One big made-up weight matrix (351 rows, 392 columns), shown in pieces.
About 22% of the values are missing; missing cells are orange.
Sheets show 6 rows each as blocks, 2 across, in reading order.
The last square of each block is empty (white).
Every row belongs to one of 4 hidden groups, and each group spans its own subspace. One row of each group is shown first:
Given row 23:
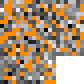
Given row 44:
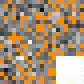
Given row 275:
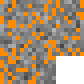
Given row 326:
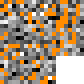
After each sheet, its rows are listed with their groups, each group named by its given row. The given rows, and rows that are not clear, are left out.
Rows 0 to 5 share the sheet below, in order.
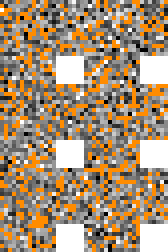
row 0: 23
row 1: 23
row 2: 44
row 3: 23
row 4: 275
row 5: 275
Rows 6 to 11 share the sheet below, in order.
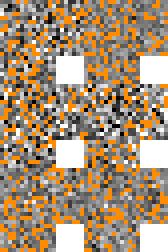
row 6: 44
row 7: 326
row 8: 44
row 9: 23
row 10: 23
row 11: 44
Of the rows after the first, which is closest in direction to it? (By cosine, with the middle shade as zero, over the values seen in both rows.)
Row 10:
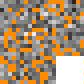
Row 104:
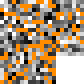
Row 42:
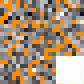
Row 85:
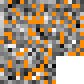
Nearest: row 85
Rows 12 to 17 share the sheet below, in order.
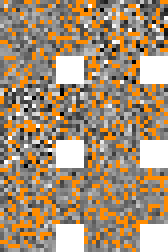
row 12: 23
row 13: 23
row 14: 326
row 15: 44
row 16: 326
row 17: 44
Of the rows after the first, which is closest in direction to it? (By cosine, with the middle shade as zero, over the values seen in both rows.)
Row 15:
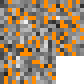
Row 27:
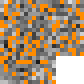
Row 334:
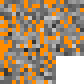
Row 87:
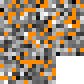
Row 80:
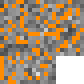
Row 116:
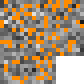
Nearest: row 80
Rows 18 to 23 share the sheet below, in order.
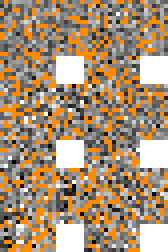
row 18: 44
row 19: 326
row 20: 23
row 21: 275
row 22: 44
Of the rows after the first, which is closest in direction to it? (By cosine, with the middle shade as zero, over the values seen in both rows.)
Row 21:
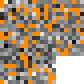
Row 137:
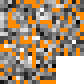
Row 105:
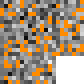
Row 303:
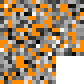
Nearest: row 105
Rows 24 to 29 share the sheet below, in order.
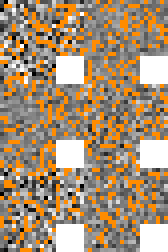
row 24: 275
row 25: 23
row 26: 326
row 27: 275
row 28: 23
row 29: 23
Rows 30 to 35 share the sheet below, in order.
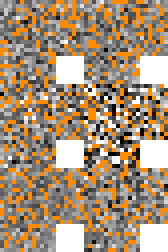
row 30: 44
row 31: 275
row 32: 23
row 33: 44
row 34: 275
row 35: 23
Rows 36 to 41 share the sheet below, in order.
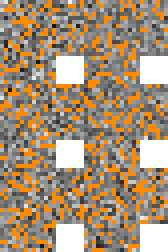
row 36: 275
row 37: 23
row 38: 44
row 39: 44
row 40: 23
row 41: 23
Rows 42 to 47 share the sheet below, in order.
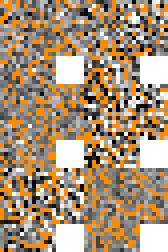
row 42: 326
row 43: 44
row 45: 44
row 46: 23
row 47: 23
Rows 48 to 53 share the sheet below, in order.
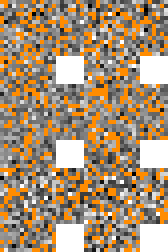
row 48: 326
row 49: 326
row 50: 23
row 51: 275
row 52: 23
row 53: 44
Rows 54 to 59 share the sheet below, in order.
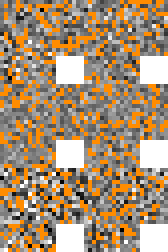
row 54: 44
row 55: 23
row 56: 23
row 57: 44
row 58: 23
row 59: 44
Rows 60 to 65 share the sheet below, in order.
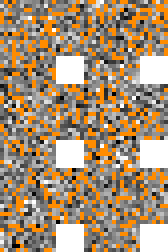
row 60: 44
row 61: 275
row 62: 326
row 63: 44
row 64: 23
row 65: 23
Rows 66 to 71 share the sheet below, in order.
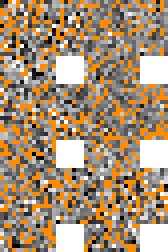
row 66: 275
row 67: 23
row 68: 44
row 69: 275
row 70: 23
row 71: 23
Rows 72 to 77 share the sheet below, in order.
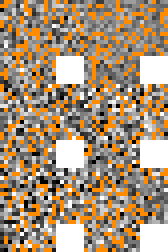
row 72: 275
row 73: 275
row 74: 326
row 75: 326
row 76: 23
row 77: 326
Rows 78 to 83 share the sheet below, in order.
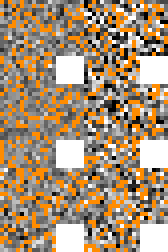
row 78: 326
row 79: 326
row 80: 44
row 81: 44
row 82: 275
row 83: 44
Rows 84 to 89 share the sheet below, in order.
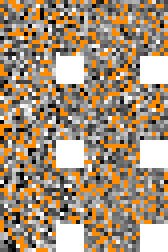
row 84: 23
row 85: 275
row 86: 44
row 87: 23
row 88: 44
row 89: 275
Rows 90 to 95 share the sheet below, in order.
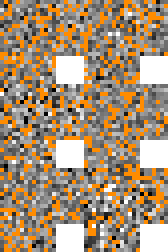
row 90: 23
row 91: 23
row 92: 23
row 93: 44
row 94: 275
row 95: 44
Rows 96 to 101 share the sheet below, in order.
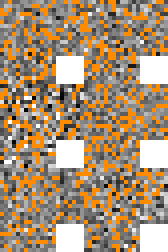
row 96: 44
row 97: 326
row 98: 326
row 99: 326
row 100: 326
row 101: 23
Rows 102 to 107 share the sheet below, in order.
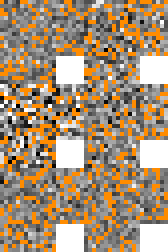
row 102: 275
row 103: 275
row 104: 326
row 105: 23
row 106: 44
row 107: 326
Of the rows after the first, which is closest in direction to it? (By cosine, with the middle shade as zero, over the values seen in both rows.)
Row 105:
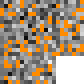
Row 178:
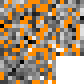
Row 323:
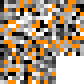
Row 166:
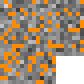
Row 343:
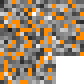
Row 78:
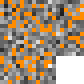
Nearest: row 178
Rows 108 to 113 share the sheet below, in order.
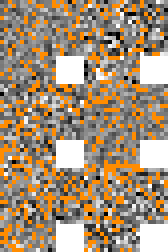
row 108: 275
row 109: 23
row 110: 23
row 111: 44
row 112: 23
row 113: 275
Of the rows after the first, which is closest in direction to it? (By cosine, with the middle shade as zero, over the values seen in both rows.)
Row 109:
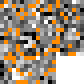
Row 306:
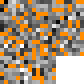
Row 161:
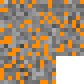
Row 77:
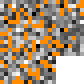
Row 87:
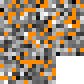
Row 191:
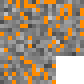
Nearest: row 191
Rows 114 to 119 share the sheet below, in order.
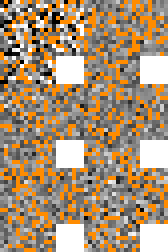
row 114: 23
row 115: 326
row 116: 326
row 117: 275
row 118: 326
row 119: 326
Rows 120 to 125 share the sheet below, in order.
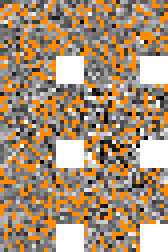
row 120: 326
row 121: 326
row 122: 23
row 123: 44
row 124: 44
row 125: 326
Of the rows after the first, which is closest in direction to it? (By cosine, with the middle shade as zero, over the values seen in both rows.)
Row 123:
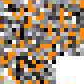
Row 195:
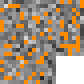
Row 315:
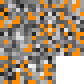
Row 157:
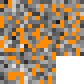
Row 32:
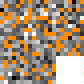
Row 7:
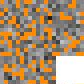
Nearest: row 32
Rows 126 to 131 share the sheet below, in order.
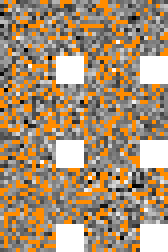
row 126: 44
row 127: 44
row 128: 23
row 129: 326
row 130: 326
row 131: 326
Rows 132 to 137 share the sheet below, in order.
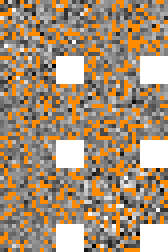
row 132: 275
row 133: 23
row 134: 23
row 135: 326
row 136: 23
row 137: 275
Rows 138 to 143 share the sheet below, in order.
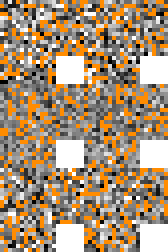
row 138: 275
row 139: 44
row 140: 44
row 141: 275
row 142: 275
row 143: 44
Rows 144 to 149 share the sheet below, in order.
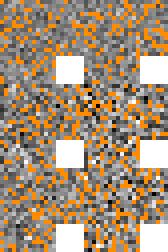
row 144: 275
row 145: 326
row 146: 275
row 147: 326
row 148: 44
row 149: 23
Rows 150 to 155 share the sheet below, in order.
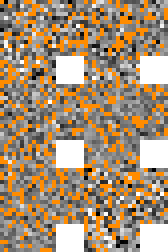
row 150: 275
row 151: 275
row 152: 326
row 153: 23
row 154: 44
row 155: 275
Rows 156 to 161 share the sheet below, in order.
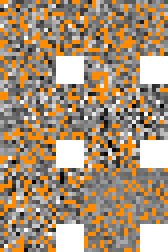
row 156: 23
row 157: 275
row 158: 23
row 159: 44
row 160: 326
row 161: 275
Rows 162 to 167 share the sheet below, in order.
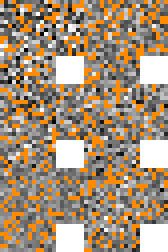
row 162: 44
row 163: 23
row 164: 44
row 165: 326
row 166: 23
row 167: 275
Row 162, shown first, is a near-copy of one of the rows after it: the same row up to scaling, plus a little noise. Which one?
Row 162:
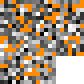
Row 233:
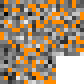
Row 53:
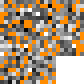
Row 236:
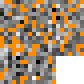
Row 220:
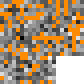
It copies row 53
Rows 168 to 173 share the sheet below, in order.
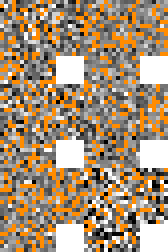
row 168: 23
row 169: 275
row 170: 326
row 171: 44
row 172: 326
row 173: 275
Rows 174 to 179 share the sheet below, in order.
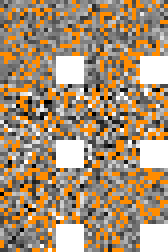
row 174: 23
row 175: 44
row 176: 44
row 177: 326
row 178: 23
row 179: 275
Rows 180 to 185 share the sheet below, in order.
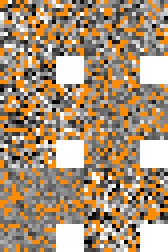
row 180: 275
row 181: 23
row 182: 326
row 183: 44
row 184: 44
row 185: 44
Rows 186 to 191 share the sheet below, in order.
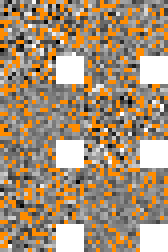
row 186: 326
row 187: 326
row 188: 275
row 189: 275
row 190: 44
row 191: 326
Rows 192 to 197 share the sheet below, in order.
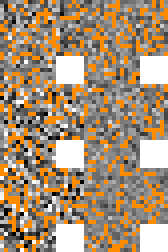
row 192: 326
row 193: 275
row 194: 44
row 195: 23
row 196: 275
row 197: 44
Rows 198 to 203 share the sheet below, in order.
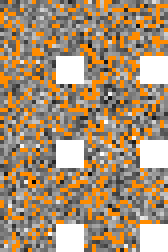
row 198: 275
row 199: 275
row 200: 275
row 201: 44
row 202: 326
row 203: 23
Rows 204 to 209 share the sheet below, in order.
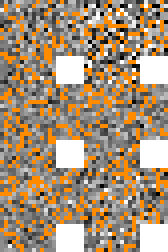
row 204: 23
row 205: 326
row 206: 326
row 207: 326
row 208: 44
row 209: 44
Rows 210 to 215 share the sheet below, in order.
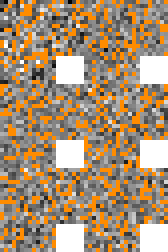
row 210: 275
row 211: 275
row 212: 326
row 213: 23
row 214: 44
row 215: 275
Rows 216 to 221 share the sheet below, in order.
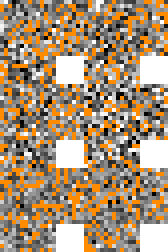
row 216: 275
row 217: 275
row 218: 44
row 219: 326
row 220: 44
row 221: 23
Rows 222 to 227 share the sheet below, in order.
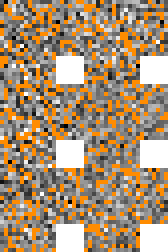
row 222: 275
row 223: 275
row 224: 44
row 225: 44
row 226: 44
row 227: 275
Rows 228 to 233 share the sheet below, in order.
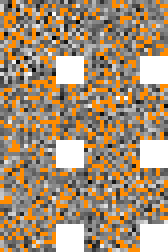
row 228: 44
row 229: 44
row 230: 326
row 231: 326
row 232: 275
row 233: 44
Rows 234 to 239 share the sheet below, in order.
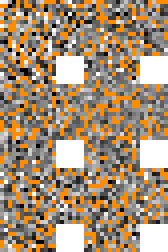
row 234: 275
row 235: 326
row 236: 44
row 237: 44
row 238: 44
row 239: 326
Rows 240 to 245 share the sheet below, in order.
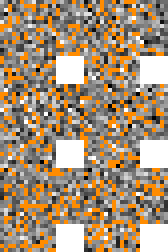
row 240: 326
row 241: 326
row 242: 23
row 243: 44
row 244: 275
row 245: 275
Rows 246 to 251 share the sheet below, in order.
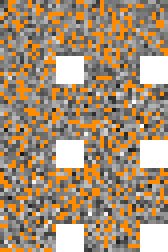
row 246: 326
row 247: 275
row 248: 275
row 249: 326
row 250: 326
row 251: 275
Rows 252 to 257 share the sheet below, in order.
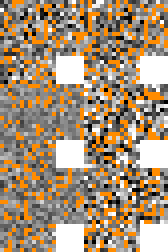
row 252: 23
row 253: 275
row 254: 44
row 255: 275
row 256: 275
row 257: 23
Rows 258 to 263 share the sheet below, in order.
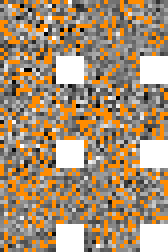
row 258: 44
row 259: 23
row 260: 275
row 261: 326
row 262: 275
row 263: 23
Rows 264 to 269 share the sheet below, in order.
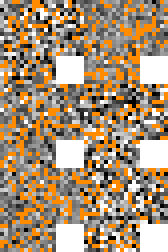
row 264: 23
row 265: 275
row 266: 23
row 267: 44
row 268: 326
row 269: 44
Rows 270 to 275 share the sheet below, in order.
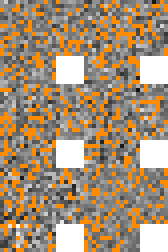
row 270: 275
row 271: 275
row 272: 326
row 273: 44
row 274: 44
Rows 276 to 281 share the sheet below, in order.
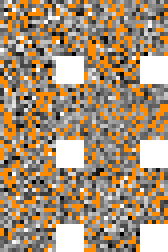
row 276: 326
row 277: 44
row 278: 326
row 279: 326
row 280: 326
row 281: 275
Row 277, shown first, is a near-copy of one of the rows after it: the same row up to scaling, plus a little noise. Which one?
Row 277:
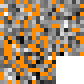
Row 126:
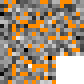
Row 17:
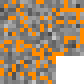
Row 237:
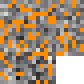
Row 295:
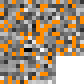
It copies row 237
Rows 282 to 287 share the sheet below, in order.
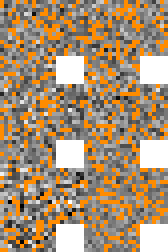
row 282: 326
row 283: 275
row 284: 23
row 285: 326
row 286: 44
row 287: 326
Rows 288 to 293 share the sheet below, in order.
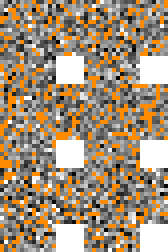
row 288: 326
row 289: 275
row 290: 326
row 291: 44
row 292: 326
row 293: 275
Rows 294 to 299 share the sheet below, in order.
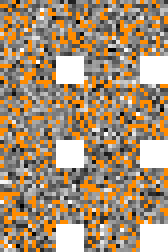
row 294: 275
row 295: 44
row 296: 275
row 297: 275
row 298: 44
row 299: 44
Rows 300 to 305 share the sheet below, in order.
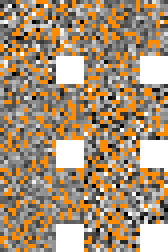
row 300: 326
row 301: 275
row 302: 326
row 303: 326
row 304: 326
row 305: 44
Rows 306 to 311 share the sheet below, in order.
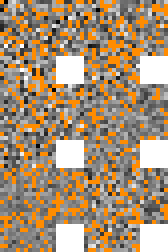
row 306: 275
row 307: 275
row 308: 44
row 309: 326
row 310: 326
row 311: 326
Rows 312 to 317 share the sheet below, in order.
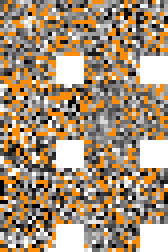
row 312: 44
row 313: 23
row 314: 275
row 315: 44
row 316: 275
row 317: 23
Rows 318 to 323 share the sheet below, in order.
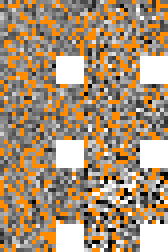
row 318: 275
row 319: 44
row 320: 326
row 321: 275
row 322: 23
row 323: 44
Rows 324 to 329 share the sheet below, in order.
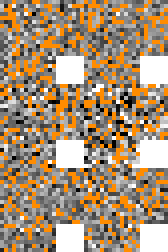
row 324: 326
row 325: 326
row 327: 275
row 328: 275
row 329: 326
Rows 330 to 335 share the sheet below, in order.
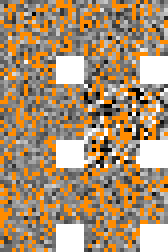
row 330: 326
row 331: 23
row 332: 44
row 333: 44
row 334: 44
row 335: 23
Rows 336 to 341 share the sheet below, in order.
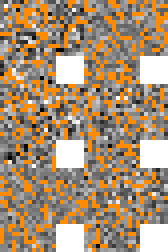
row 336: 23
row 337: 326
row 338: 44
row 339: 326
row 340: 275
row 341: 23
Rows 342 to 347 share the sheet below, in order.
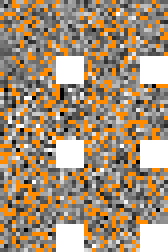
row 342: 23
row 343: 326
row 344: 326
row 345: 275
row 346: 326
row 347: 275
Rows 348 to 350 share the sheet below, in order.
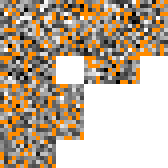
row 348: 44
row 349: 44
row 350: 326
